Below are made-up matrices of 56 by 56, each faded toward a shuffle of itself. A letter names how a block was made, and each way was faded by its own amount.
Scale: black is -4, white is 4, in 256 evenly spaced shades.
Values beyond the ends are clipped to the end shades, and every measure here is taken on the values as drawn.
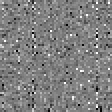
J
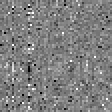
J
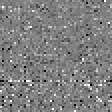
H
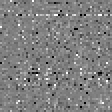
H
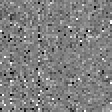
J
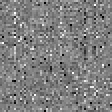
J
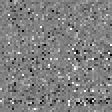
H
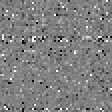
H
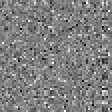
J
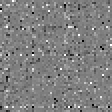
H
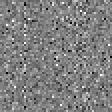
J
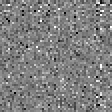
J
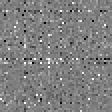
H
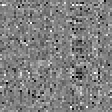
J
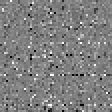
H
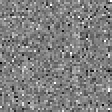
J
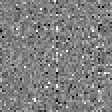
J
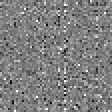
J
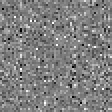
J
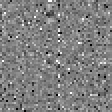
J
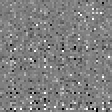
H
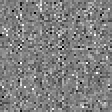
J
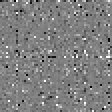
H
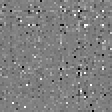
H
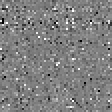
H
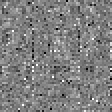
J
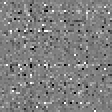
H
